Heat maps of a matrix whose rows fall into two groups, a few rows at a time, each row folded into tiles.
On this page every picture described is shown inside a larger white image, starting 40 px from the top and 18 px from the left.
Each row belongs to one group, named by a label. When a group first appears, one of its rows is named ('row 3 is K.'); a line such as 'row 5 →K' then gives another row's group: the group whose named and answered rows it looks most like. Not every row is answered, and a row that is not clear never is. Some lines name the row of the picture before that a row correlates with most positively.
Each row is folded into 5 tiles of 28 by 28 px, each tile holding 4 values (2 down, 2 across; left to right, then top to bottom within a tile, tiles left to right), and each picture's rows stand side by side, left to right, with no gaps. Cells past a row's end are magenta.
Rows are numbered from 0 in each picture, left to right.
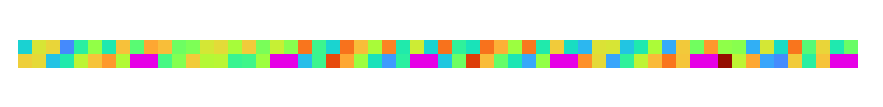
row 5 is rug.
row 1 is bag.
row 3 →bag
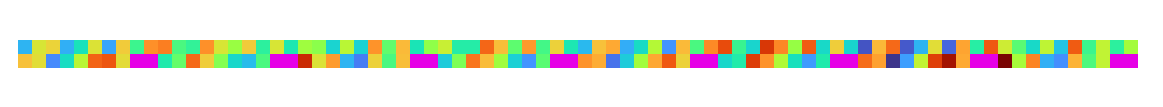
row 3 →bag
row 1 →bag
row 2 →rug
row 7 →rug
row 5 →bag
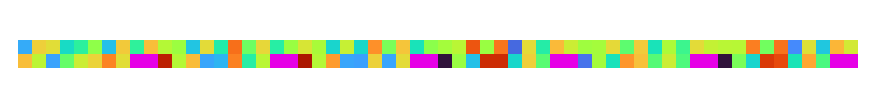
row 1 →rug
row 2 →rug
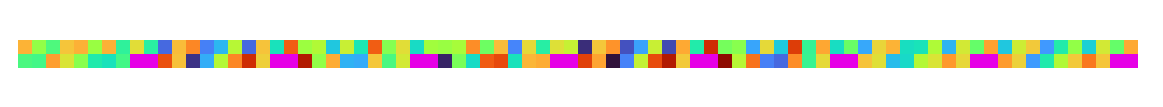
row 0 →bag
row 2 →rug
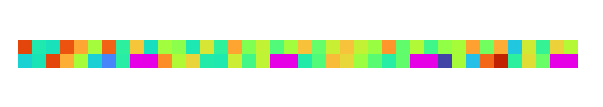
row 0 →bag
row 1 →rug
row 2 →bag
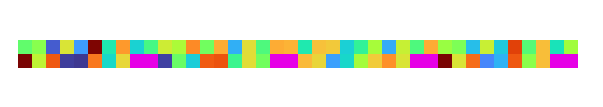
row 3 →rug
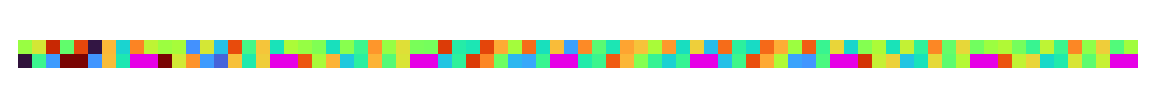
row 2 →rug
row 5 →bag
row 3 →bag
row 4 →bag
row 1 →rug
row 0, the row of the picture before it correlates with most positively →1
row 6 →rug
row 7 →rug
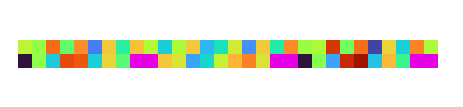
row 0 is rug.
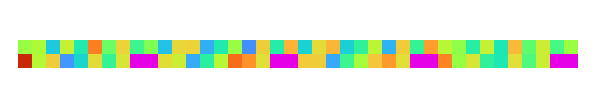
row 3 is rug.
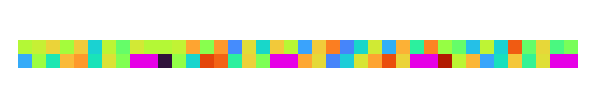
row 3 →rug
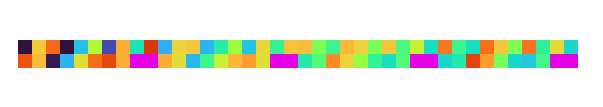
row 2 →bag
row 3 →bag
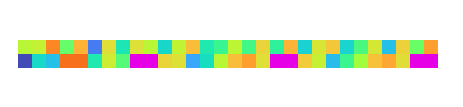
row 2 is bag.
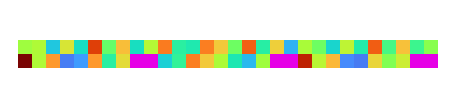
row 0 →rug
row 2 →rug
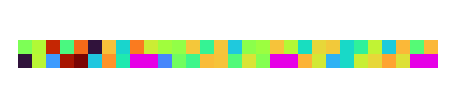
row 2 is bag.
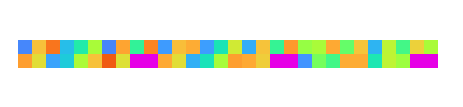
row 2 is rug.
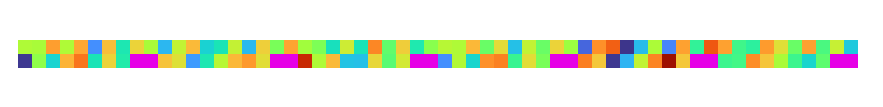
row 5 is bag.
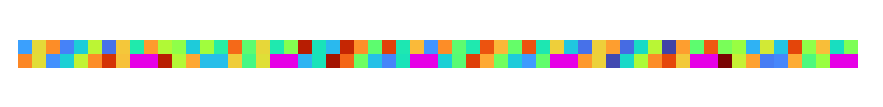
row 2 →bag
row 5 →rug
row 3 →bag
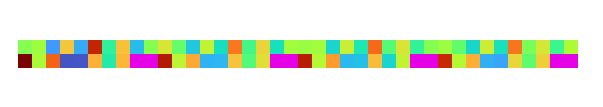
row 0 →rug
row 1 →rug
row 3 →rug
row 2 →rug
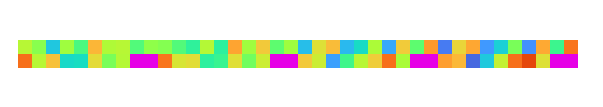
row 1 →rug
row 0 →rug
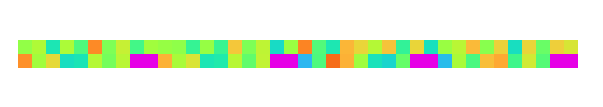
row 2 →bag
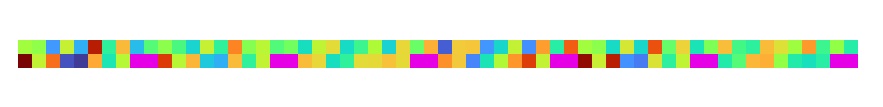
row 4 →rug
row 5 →bag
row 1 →rug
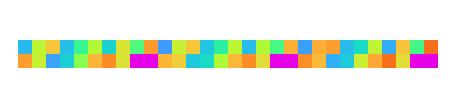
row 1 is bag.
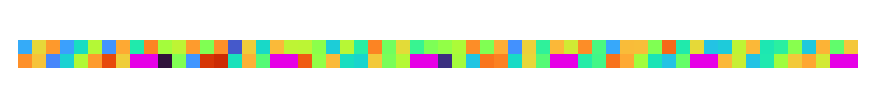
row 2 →rug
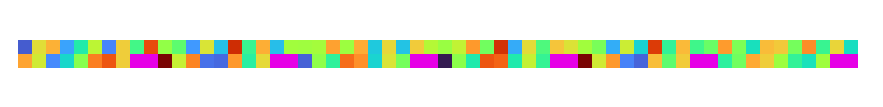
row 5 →bag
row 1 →rug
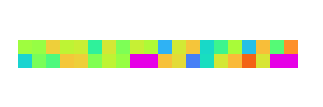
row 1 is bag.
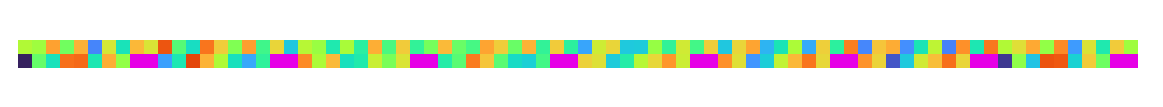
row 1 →bag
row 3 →bag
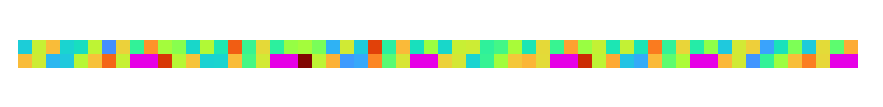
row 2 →rug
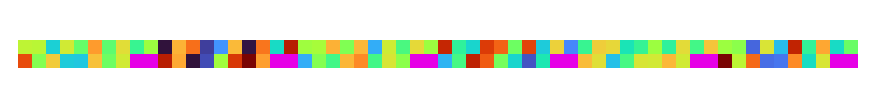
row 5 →rug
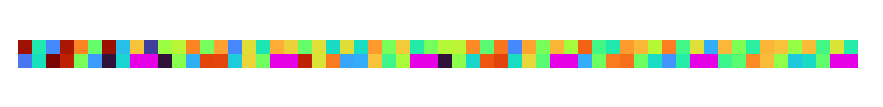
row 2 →rug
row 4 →bag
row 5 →bag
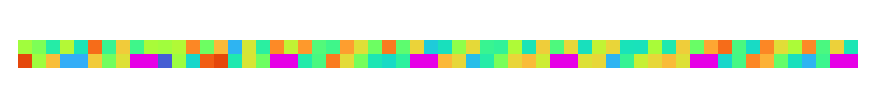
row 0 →rug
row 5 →bag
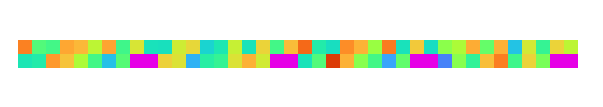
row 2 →bag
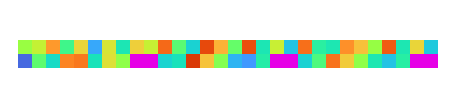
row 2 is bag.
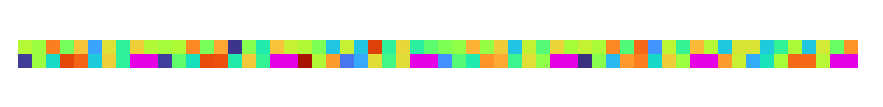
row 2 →rug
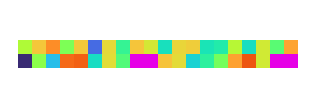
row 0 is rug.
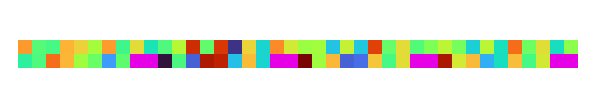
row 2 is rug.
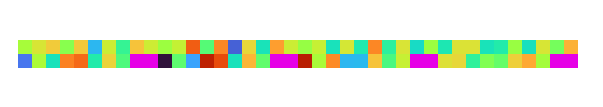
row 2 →rug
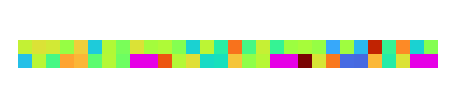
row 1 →rug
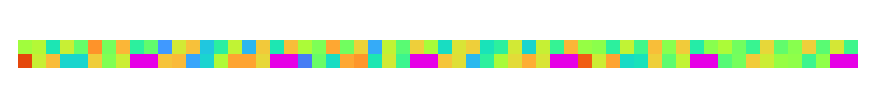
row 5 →bag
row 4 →rug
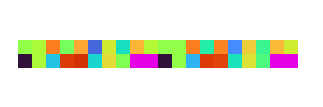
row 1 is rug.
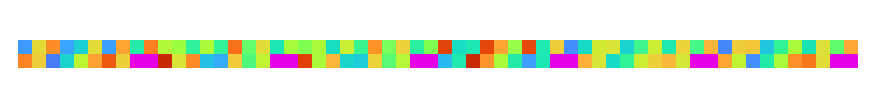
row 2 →rug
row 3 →bag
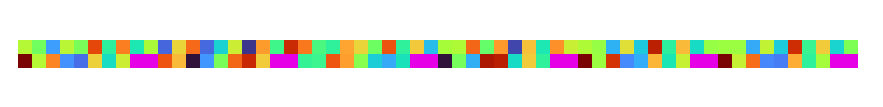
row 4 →rug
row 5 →rug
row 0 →rug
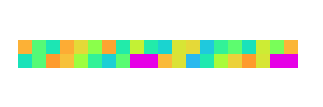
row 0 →bag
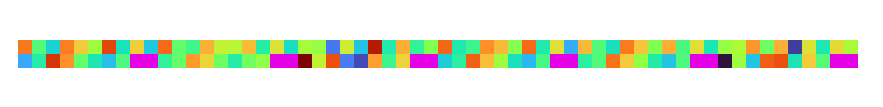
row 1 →bag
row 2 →rug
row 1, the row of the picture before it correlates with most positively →0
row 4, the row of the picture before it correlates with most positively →0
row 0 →bag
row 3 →bag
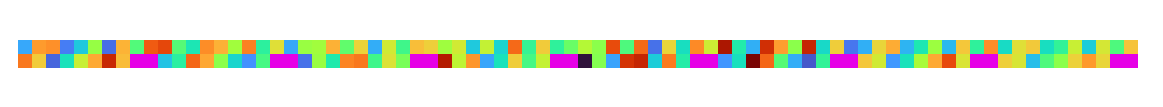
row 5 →bag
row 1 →bag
